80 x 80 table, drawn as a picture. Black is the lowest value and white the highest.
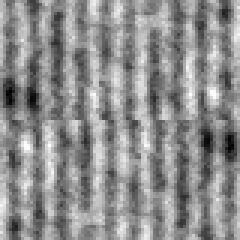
Slope: none. Seam: none. Grain: streaks running down. Stripes: upright, repeating 10 times. Symmetry: a half turn. Histogram: bell-shaped.
